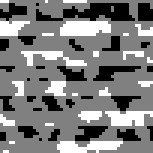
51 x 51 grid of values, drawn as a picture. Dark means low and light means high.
Stripes: horizontal, repeating 5 times. Slope: none. Ninth with the lowest average: top right.
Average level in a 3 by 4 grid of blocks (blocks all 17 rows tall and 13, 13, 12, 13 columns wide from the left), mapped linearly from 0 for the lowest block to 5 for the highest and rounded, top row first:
2330 | 4423 | 2354
